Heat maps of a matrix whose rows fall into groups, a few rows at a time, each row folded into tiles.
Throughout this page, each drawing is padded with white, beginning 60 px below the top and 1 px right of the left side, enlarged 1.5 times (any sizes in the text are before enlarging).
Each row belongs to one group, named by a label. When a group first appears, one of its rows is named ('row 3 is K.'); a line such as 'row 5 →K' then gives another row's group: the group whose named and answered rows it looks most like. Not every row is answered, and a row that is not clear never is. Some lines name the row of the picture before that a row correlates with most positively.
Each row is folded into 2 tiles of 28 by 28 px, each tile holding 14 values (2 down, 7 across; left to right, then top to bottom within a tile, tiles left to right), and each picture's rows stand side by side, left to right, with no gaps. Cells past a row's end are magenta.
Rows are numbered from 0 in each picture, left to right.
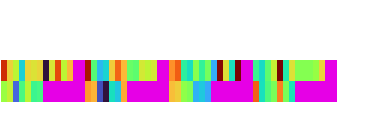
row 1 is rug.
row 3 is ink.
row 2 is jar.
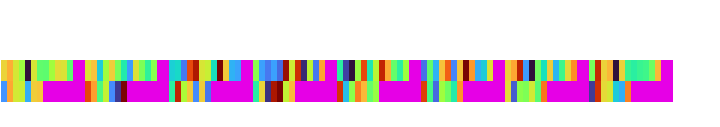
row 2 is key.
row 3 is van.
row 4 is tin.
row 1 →rug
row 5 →tin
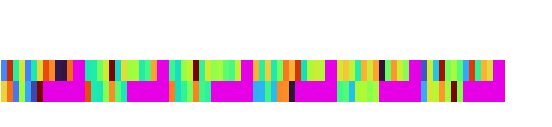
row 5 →key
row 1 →ink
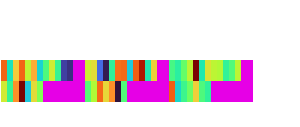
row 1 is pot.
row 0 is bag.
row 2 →ink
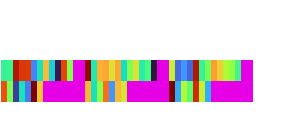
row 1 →bag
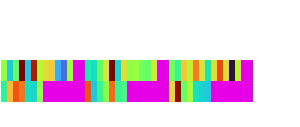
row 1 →ink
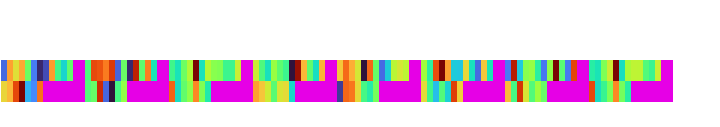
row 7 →ink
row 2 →ink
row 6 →jar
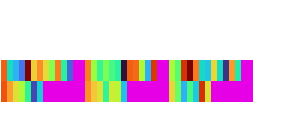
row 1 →jar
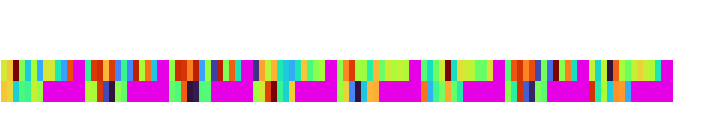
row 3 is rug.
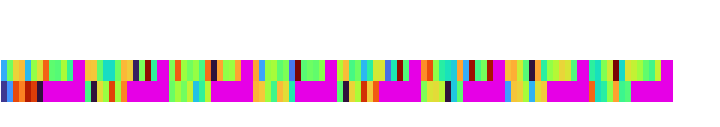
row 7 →ink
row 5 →jar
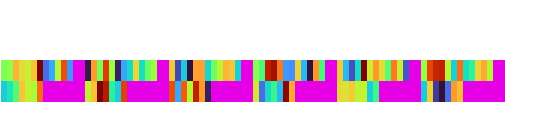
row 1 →rug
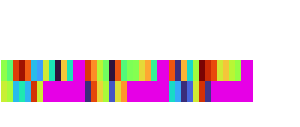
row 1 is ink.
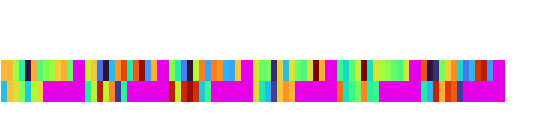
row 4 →ink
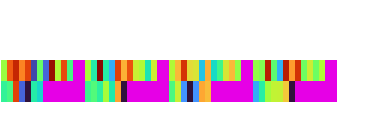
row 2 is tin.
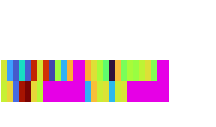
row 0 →van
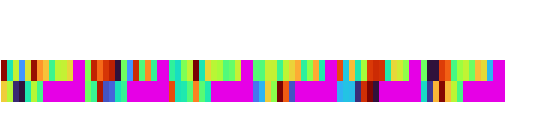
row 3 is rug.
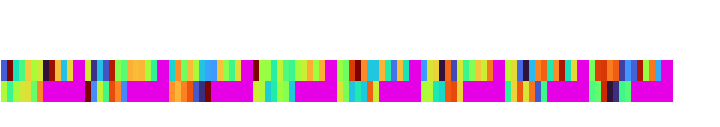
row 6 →pot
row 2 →rug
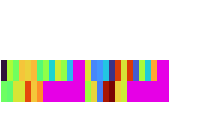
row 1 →van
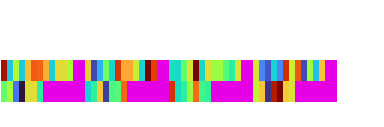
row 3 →van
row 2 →ink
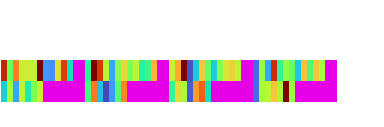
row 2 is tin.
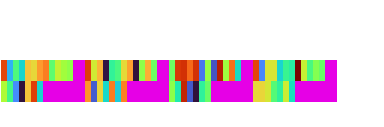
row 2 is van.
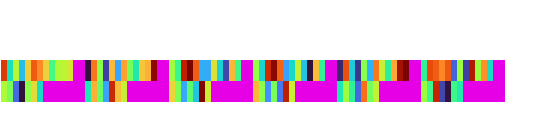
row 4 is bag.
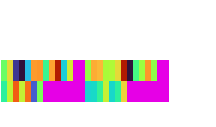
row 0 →pot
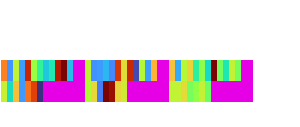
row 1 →van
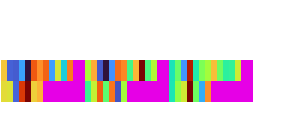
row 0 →van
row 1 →pot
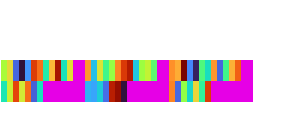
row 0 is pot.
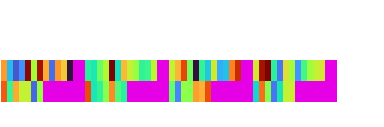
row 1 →ink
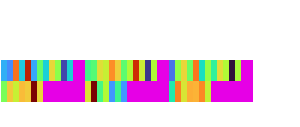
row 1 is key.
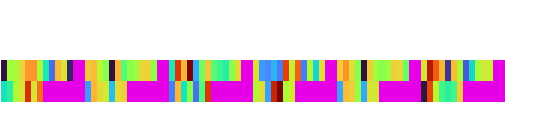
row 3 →van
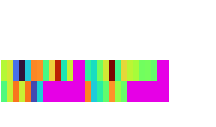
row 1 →ink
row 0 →pot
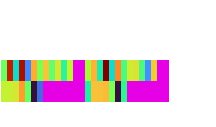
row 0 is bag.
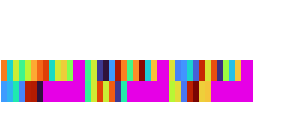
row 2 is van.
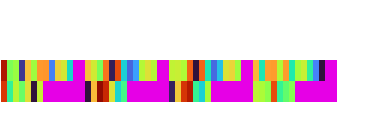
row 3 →bag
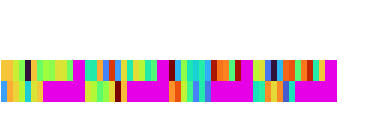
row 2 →jar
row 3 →pot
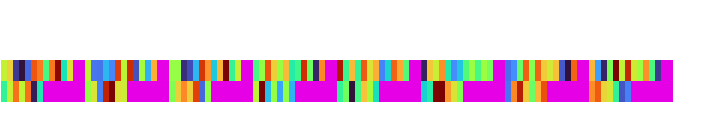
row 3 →key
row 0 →pot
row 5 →rug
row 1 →van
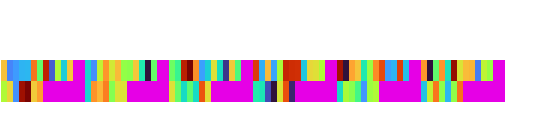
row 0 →van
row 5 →bag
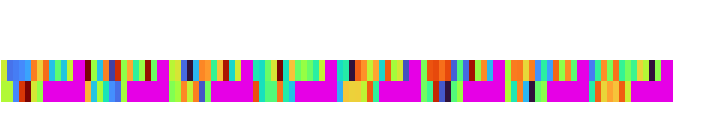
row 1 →bag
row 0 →van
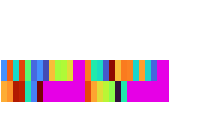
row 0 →rug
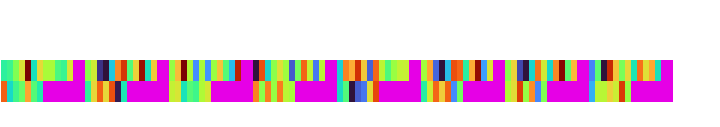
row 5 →pot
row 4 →tin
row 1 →pot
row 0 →ink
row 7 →key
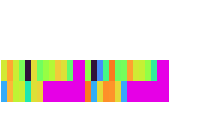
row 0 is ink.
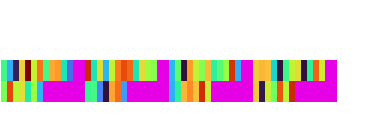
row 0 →key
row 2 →key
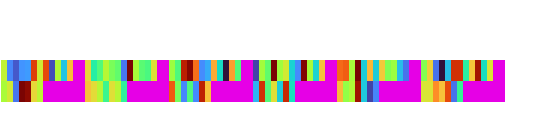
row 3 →key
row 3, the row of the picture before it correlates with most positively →0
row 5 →pot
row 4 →bag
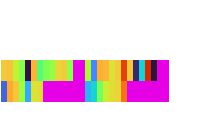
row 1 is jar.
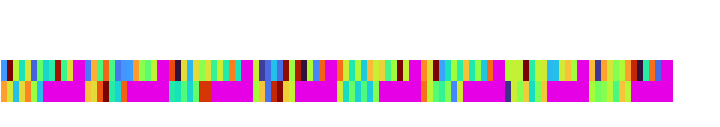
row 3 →van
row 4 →bag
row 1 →rug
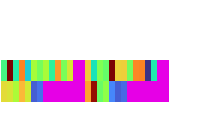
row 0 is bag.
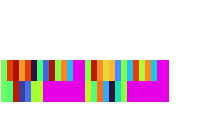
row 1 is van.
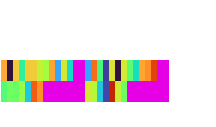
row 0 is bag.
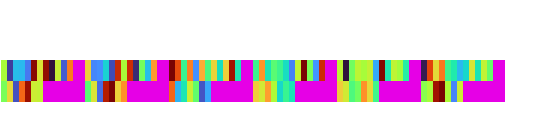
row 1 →van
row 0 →van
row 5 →rug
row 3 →jar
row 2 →bag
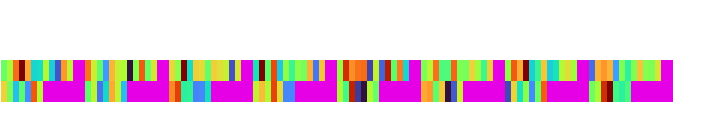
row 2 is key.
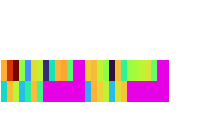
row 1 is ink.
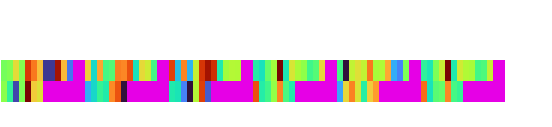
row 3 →ink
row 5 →ink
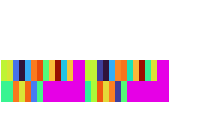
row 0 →pot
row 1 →pot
